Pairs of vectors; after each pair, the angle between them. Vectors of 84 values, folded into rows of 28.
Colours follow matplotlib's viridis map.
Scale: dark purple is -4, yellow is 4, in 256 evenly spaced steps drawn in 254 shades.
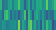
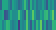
nearly opposite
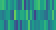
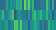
nearly opposite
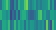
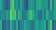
nearly opposite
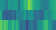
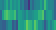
nearly opposite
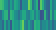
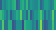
partly opposed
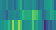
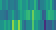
nearly parallel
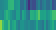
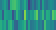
partly aligned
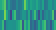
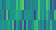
partly opposed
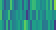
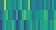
partly opposed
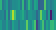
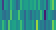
orthogonal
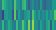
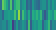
partly aligned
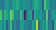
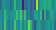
orthogonal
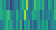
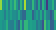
orthogonal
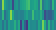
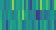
orthogonal
